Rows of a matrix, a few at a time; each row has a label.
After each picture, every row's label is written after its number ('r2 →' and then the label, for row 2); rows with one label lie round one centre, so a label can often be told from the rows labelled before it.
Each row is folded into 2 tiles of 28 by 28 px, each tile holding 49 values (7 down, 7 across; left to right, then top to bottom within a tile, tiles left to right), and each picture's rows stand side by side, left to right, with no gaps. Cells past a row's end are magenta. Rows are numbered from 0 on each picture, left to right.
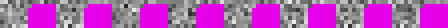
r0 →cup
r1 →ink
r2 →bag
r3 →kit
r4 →kit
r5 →ink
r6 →ink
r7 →ink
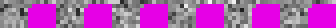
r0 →kit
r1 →kit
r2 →cup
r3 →bag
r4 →ink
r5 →kit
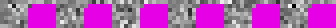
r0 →bag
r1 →kit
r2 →ink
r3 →kit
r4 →cup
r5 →bag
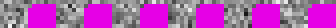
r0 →ink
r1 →bag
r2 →bag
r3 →bag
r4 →kit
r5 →cup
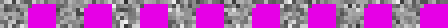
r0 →ink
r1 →kit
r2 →ink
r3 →cup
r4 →cup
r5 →ink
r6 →bag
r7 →cup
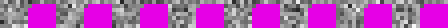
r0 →cup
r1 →bag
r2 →cup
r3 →ink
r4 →cup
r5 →ink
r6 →bag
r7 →ink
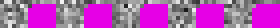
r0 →ink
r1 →cup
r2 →bag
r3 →ink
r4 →cup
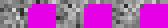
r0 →kit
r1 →bag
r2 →bag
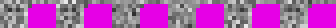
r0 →ink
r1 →ink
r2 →kit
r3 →bag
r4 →ink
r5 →ink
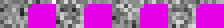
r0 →kit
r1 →ink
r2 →bag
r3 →ink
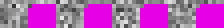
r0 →bag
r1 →ink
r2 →ink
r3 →cup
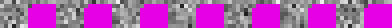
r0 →ink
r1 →kit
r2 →cup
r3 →bag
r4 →kit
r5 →bag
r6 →ink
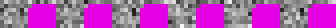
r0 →kit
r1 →cup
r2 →kit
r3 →cup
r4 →cup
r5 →kit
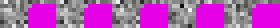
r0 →cup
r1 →cup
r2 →cup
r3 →bag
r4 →cup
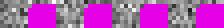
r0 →kit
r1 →cup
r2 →bag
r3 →kit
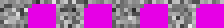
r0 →kit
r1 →ink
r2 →kit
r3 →ink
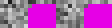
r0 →cup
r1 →bag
